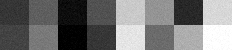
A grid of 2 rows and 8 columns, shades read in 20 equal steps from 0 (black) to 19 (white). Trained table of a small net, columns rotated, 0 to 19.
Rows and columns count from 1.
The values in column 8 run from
16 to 19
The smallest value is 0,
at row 2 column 3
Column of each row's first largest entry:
8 8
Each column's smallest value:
4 7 0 4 15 8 3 16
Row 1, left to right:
4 7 1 6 15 11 3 16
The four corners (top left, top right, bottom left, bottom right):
4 16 5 19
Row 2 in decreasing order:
19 17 13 9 8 5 4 0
